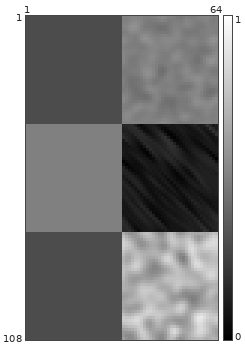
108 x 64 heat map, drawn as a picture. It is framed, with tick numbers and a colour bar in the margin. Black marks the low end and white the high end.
The table splits into 3 rows of 2 panels. Panel 1,1: low, flat. Panel 1,2: middling, blotchy, faint in contrast. Panel 2,1: middling, flat. Panel 2,2: very low, slanting down to the right, faint in contrast. Panel 3,1: low, flat. Panel 3,2: high, blotchy.
